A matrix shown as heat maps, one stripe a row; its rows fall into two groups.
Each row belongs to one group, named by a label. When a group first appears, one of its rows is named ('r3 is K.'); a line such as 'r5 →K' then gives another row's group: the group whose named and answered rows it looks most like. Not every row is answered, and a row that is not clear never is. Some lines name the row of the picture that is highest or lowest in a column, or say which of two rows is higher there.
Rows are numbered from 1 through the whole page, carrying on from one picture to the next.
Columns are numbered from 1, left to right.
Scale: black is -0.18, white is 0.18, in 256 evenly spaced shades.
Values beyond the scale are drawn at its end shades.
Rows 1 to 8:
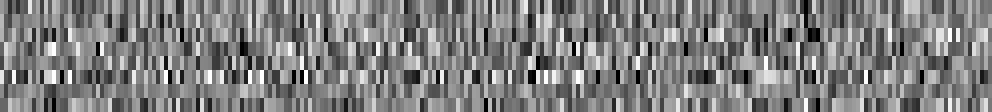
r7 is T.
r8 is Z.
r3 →Z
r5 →Z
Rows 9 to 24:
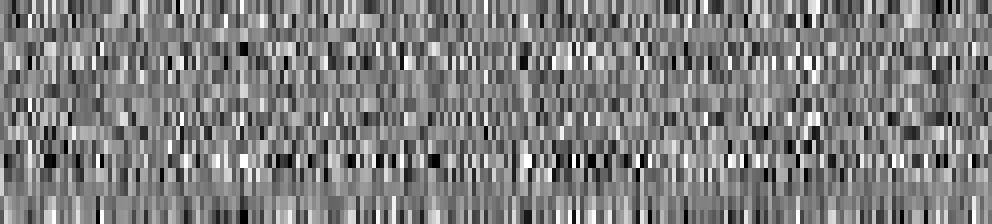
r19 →Z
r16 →Z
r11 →T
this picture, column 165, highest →20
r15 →T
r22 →Z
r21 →Z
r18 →Z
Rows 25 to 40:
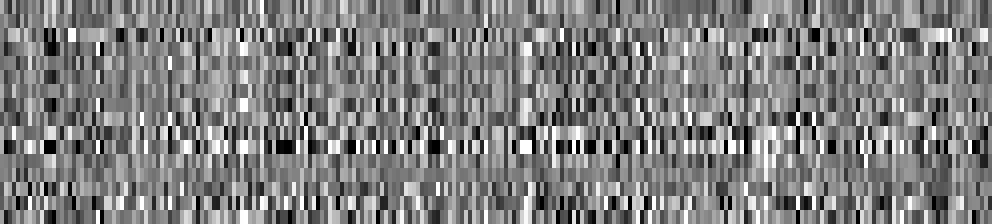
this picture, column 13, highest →34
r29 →Z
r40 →T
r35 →T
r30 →T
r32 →T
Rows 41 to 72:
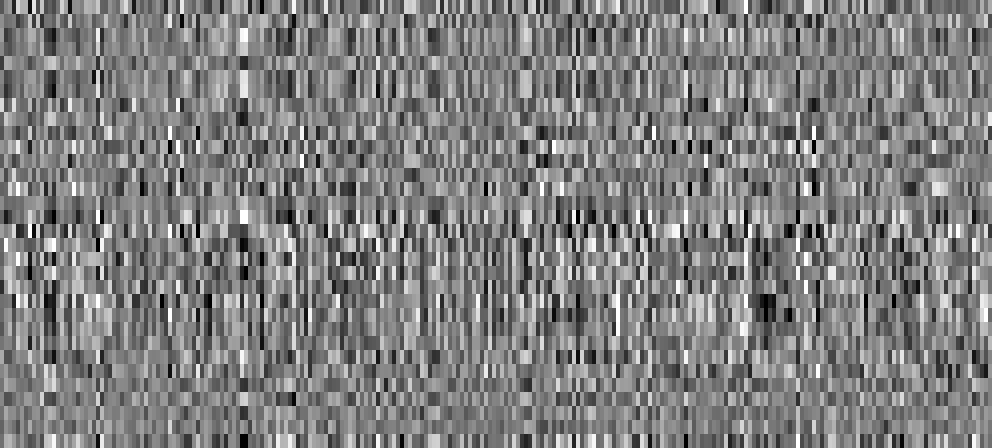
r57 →Z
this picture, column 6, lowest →57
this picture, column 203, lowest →57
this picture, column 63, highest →53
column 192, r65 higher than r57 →No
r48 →Z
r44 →T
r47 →T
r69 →T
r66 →T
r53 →Z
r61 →Z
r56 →T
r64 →Z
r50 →Z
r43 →T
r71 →Z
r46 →T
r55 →T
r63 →Z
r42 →Z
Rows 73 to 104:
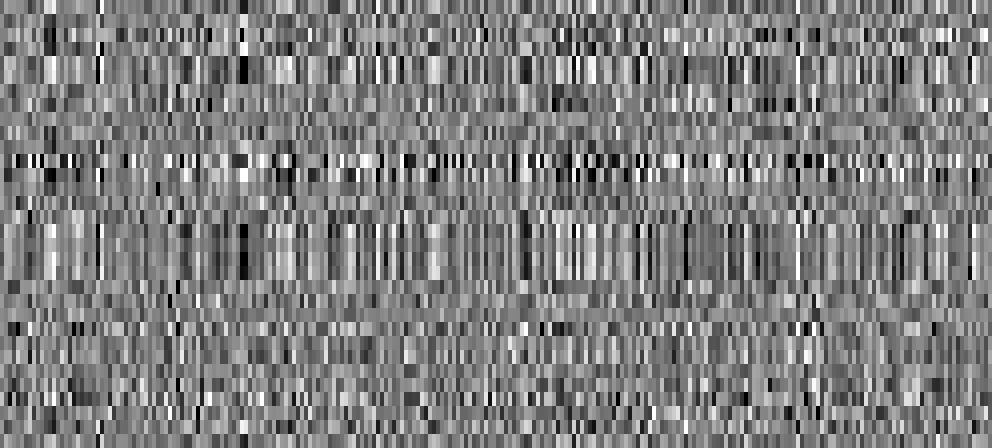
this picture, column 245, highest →84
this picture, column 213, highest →84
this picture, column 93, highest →84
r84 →Z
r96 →Z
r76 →T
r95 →Z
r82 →Z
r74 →T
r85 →T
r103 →T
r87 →Z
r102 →Z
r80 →Z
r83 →T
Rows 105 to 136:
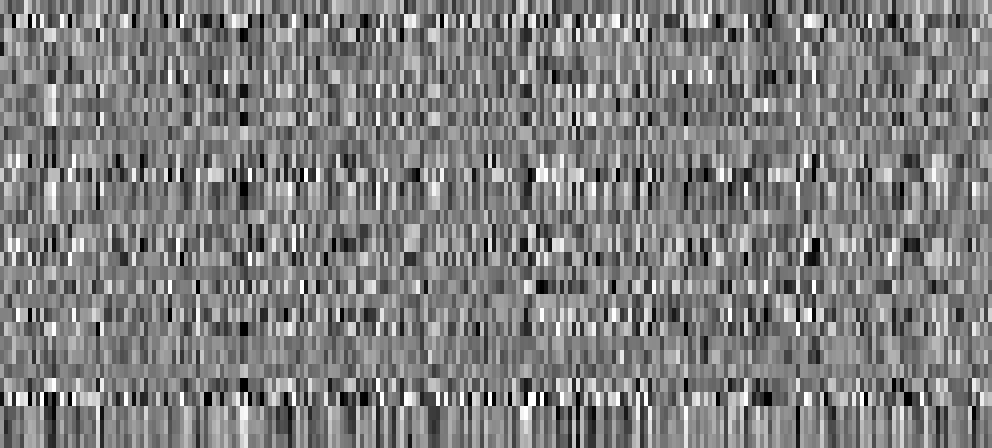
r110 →Z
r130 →Z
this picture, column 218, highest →106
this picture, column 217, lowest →133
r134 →T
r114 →T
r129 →Z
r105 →Z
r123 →Z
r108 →Z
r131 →T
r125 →Z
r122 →Z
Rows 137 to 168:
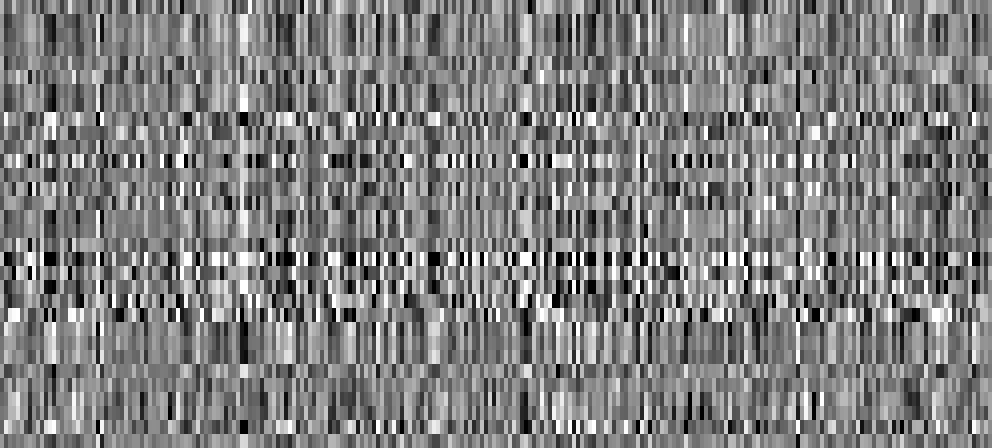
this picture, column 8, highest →155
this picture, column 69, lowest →158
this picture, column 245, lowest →155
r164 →Z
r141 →Z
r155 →T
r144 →T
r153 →T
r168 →T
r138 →T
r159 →Z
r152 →T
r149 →T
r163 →T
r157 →T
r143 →T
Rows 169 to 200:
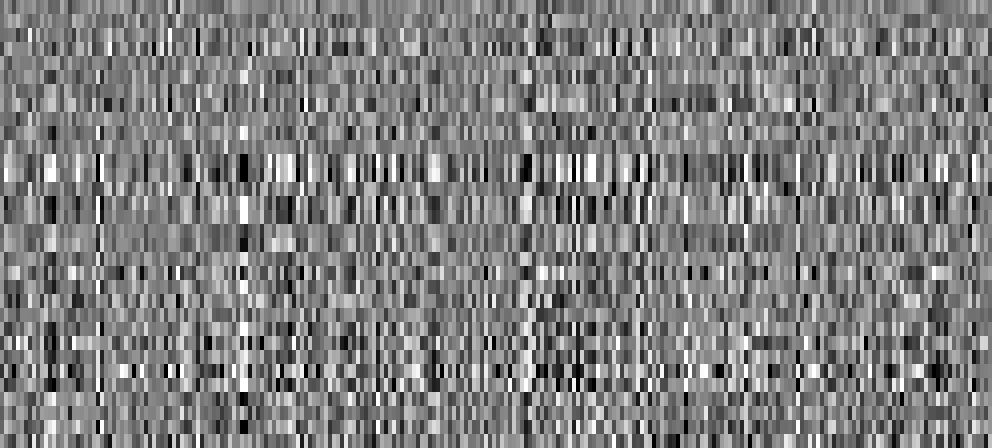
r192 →T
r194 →T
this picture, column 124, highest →190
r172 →Z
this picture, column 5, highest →193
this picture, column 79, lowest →188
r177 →Z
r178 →T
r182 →Z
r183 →T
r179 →Z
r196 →T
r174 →T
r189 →T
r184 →T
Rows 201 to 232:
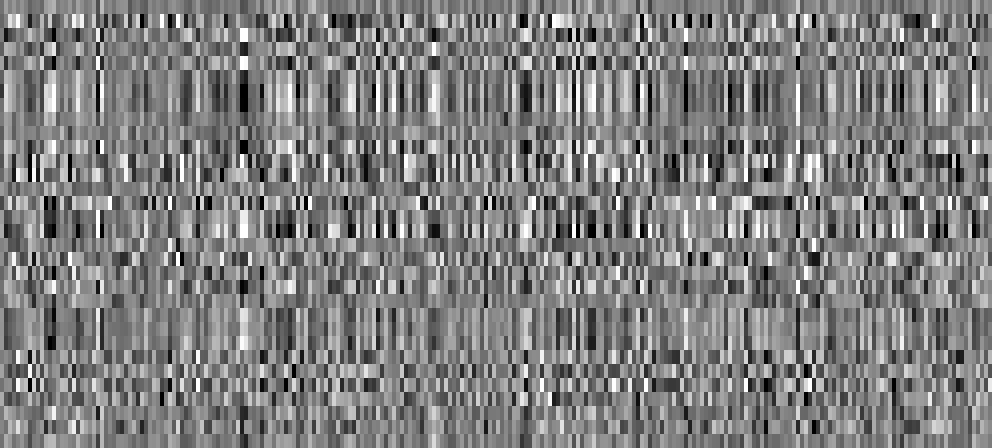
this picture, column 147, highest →212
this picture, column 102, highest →212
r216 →T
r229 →Z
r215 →Z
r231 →Z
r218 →Z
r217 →T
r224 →T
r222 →Z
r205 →T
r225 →T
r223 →T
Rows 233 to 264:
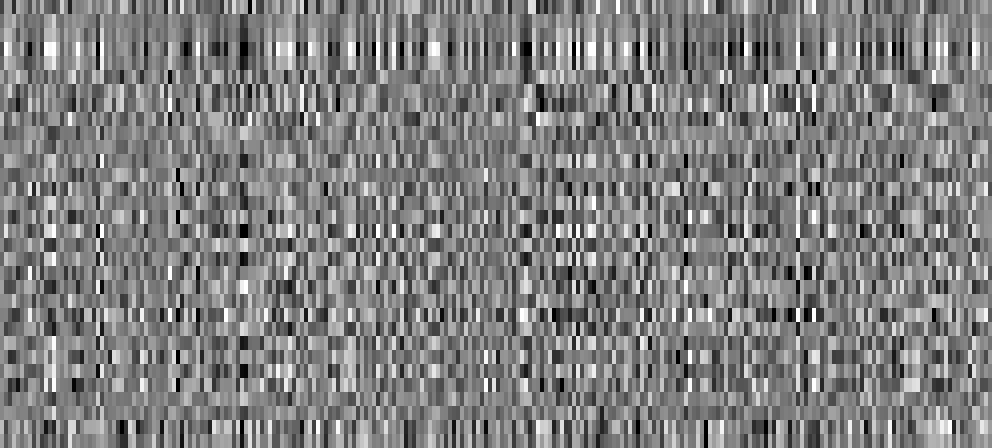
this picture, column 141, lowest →260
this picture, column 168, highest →246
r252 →Z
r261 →T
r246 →Z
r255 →Z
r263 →Z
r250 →T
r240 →Z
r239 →Z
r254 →Z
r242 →T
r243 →Z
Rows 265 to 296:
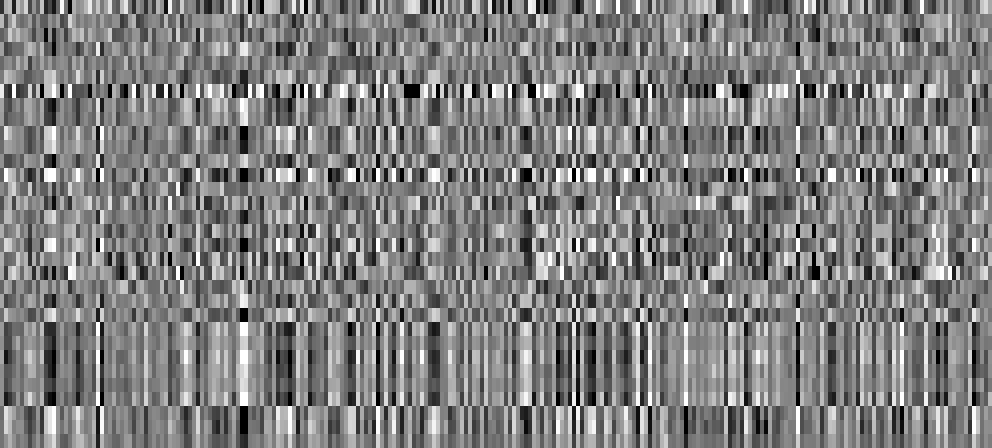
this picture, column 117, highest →271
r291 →T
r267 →Z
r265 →Z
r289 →T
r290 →T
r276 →T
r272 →T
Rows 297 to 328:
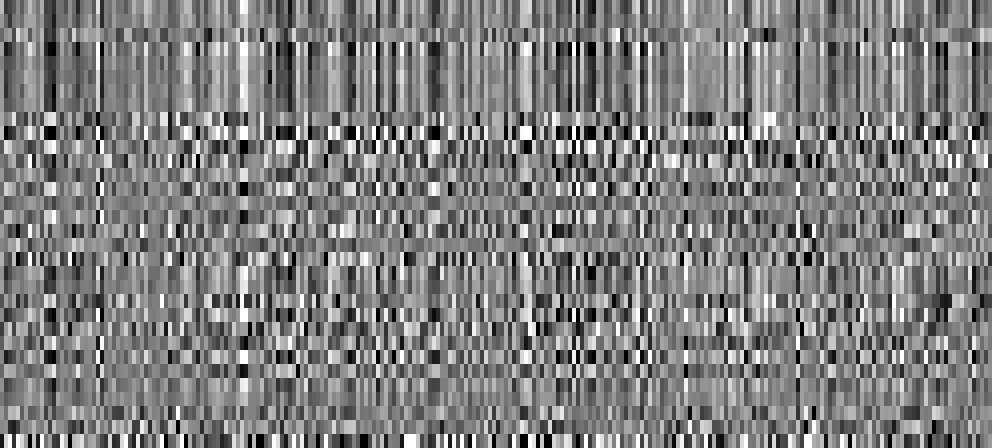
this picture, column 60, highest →299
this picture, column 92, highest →315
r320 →Z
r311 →T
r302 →T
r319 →T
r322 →T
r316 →T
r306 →T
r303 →T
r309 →T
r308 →Z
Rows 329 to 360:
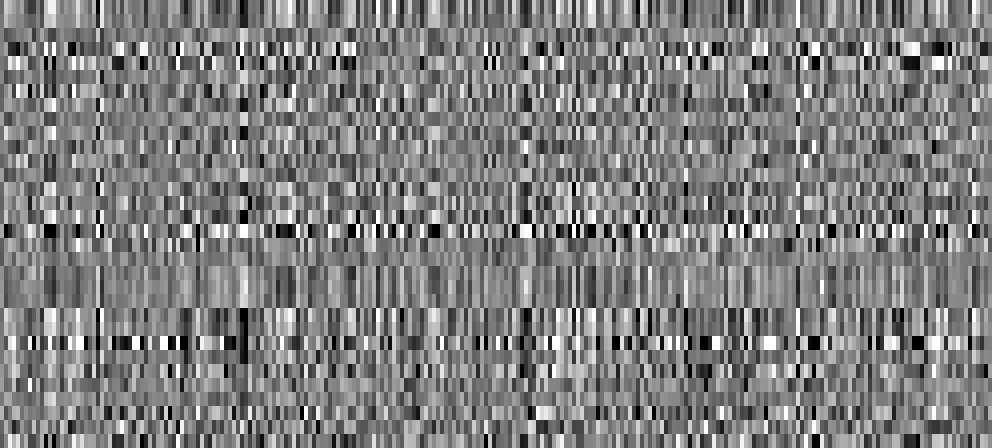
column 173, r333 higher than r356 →No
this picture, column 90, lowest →344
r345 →T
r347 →Z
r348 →T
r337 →T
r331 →T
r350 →T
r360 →Z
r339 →Z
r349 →T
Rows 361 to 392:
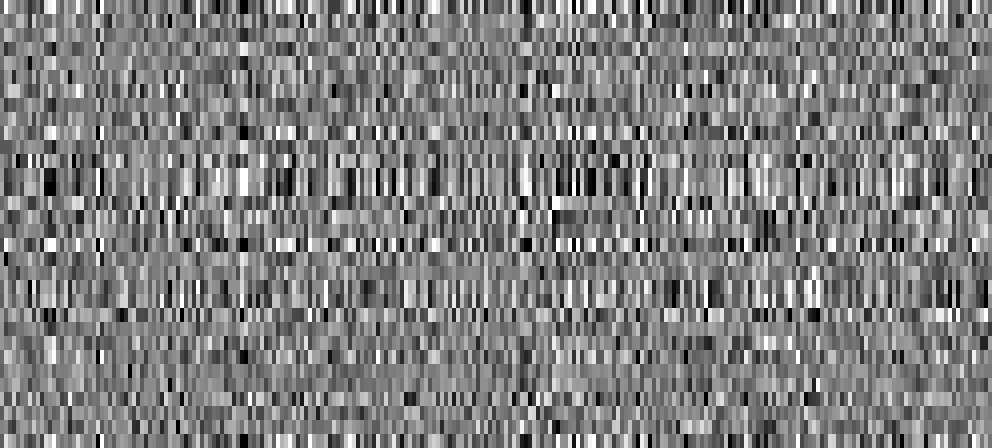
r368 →T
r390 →Z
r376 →Z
